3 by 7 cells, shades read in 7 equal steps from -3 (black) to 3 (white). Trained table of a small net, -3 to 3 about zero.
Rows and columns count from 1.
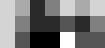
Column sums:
6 0 -7 -5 4 -2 1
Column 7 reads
2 0 -1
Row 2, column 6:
-2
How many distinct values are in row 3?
4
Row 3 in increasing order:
-3 -3 -1 -1 -1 2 3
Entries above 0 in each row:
5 1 2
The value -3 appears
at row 3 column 3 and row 3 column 4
